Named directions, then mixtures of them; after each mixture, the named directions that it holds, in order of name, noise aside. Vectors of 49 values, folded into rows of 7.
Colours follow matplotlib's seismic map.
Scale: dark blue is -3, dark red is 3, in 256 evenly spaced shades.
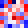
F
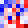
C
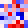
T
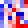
C, T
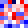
F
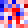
C, F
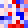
T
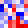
C, T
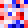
T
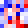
C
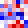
T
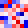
F, T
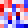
C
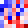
C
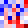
C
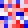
F, T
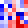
C, T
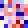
F, T
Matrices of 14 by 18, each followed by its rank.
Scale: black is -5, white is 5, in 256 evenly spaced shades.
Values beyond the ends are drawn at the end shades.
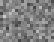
full rank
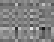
two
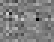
three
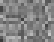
three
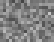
full rank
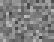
full rank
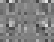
two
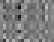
two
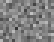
full rank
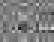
two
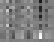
two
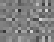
three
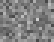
full rank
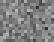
full rank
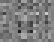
three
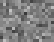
full rank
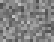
full rank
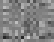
three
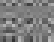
two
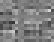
three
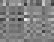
two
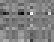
two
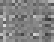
three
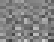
three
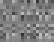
two
